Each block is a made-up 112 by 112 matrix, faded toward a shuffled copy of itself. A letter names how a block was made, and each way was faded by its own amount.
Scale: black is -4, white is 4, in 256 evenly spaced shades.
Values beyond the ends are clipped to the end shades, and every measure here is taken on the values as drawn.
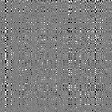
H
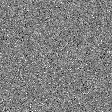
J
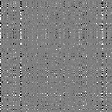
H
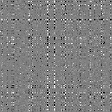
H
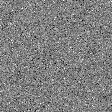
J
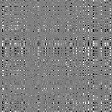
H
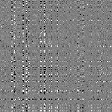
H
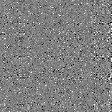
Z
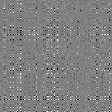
H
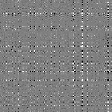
H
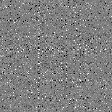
Z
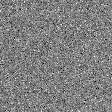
J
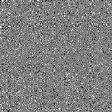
Z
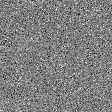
J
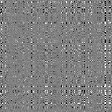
H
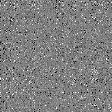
Z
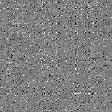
Z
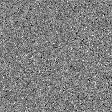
J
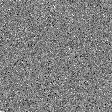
J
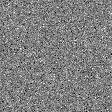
J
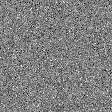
J
